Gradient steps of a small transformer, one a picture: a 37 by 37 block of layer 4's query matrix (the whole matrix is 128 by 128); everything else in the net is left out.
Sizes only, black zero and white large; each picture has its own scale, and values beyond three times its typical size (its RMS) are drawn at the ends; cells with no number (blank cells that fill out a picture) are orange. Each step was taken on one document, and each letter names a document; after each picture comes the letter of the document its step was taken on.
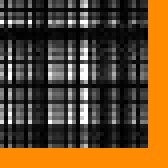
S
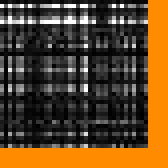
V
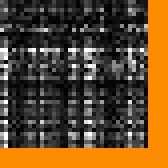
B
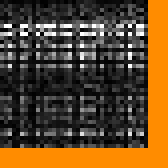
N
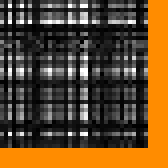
V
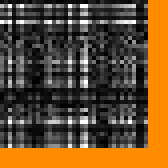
V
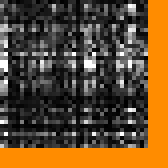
B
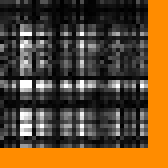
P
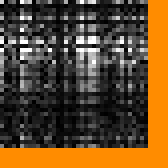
P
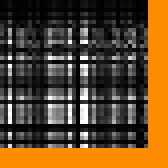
S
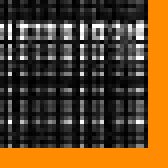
N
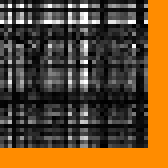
V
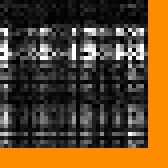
B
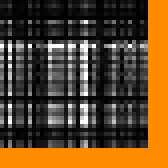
S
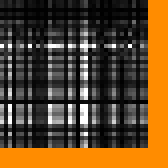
S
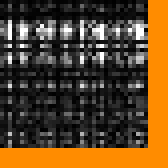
N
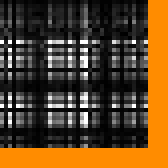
S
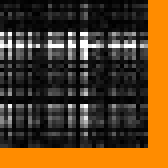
V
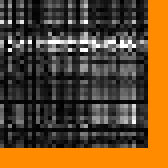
V
